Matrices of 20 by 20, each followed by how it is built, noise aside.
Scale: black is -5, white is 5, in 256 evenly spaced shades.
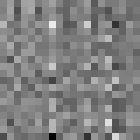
low rank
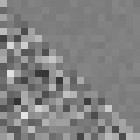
lower triangular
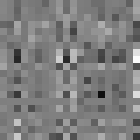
low rank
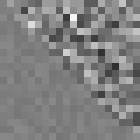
upper triangular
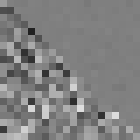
lower triangular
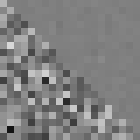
lower triangular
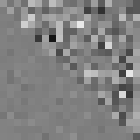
upper triangular
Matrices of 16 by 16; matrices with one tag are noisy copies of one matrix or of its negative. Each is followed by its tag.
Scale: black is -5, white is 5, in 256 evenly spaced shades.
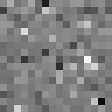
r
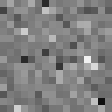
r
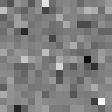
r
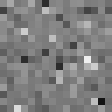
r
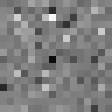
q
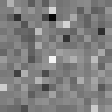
q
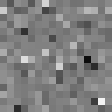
r
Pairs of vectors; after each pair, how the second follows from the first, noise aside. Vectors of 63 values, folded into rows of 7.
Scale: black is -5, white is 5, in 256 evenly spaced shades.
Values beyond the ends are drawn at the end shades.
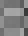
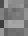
reversed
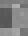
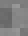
shrunk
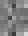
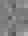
shrunk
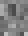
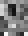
scaled up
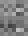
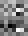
scaled up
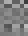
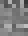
sign-scrambled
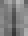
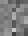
sign-scrambled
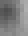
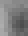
reversed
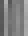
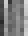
scaled up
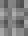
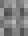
reversed
